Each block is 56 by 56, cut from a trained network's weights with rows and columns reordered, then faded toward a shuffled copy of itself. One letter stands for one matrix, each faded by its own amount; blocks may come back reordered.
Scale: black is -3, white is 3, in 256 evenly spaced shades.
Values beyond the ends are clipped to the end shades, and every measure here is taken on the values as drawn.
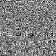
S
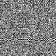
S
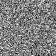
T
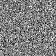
T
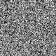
T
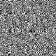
S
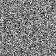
T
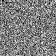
T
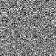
S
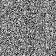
T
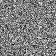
T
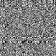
S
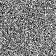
T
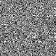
S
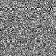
S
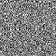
S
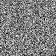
T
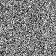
T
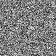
T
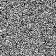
T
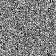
T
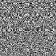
S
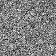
T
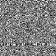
S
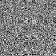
S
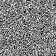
T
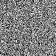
T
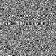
S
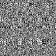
S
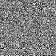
S
